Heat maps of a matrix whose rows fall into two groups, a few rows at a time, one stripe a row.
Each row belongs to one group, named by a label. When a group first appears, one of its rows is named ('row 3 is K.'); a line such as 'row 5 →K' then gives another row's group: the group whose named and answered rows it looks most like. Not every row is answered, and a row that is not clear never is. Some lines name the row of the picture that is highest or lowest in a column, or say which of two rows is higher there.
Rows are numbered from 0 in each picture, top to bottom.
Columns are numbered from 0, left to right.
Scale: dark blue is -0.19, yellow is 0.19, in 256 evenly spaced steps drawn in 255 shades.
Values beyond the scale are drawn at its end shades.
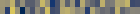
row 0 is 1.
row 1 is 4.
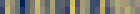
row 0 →1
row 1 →1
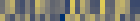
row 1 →1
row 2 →4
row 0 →1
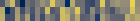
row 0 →1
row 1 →4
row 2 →4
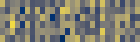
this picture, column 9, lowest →0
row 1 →4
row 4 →1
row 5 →4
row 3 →4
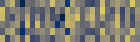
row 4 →1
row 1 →4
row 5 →4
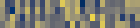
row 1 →4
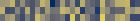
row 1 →4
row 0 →1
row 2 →1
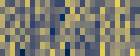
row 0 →4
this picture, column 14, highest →1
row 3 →4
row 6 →1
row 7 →1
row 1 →1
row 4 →1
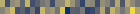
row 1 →1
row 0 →4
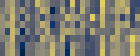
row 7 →1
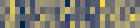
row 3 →1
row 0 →1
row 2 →1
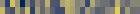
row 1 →4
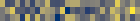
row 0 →4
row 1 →1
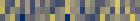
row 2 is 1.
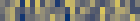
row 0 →4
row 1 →1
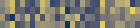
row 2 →4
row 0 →1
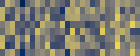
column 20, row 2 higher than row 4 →No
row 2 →4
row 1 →4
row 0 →1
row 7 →1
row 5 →4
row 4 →1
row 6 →4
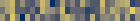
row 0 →1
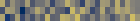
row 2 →4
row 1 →1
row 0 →4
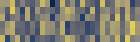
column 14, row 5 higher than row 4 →Yes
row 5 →4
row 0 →1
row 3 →1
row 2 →4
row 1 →4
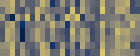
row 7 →1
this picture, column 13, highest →2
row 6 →1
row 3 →1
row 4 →1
